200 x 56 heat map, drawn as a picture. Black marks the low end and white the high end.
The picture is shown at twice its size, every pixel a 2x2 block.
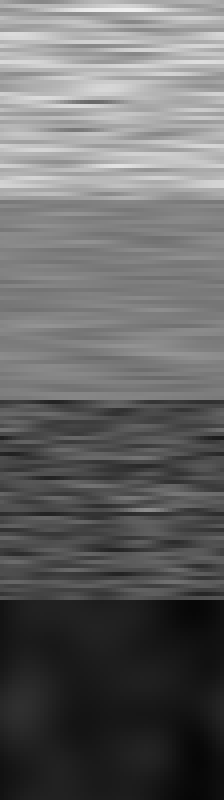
It is made of 4 by 1 panels. Panel 1,1: high, streaked across. Panel 2,1: middling, streaked across, faint in contrast. Panel 3,1: low, streaked across. Panel 4,1: very low, smooth, faint in contrast.
